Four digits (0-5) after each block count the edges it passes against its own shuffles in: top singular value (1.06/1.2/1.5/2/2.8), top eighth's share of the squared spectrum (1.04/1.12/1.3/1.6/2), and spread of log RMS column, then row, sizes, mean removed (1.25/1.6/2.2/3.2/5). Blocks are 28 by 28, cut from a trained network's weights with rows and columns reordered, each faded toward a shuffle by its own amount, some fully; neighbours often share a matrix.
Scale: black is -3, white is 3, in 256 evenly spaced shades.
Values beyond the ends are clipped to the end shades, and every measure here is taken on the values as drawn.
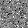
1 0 0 0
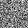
0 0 0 0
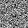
0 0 0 0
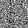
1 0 0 0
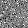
0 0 0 0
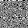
3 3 0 2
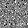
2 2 0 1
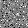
0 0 0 0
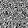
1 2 0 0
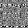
3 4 0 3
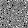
0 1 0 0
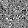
2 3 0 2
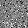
1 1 0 1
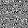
3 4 0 3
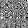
2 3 0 2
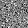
1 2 0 0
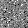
1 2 0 0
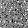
1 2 0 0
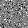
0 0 0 0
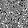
1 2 0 0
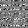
3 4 0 3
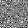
3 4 1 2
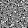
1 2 1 0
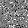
0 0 0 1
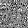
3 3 0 2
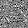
2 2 0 1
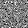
2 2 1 1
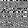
3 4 0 3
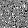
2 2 0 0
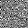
3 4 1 2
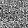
0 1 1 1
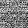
2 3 0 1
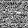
2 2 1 0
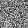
0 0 1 0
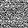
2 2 0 0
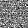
1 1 0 0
